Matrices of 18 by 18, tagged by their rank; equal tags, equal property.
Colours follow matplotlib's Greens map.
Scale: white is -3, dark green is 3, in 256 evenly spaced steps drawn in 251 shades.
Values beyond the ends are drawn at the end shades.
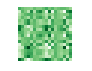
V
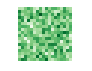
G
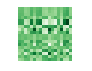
V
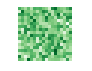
G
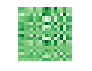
V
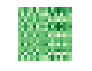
V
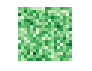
G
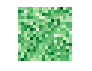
G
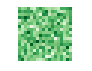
G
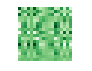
V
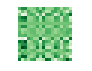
V
